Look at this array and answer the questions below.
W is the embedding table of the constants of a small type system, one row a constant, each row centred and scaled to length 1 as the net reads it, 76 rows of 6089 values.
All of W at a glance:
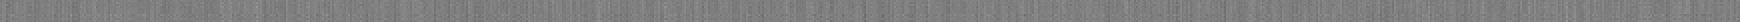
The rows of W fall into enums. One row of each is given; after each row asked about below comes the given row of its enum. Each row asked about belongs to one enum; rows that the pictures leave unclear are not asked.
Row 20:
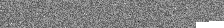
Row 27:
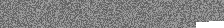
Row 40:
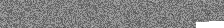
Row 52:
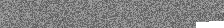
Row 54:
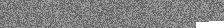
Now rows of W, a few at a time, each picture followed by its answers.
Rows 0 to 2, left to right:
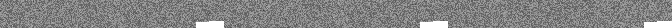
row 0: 40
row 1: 40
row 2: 54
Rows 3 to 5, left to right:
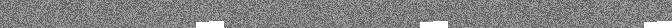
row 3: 27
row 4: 40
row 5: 54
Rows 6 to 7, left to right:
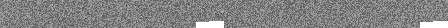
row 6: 52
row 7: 27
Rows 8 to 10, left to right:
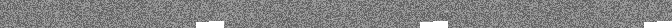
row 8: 54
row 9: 52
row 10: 54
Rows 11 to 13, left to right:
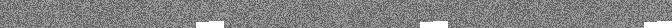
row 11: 54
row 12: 40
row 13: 27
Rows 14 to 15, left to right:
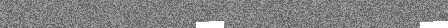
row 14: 40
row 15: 52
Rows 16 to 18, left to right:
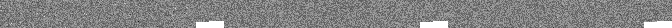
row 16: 20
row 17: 54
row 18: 40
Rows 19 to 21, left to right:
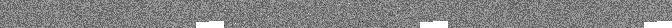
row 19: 54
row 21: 27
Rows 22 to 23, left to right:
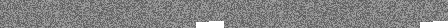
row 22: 54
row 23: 54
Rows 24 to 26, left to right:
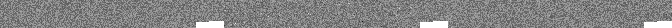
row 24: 27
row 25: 20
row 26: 52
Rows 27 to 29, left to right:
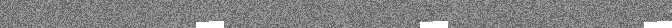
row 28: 40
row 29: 52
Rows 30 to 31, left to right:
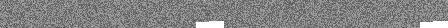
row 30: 40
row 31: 27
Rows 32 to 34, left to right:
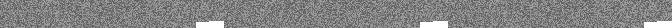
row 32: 54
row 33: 27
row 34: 54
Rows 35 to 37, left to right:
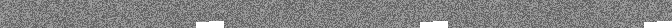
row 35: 52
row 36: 27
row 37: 54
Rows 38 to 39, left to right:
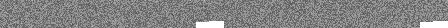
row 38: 40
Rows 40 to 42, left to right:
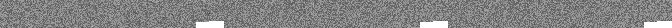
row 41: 27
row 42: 27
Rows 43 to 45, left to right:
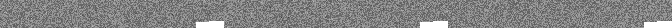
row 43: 40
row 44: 52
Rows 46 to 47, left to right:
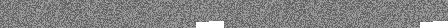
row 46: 27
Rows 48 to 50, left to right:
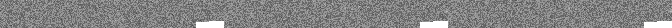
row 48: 40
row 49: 52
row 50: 52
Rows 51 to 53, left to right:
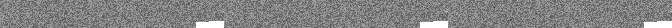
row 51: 52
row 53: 52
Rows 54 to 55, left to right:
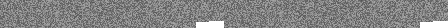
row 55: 54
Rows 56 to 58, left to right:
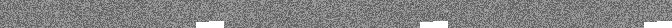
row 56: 54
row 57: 52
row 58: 27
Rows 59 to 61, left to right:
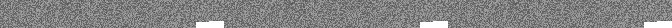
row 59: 27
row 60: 27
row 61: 27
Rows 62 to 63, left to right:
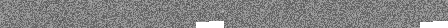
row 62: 52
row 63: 27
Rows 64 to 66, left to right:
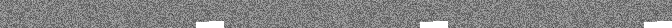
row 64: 40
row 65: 40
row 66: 40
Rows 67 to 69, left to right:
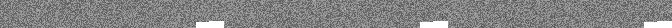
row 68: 52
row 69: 52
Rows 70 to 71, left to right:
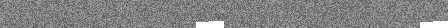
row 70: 52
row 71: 54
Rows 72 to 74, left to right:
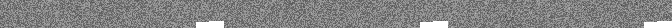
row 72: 54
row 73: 27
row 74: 52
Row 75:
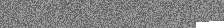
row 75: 27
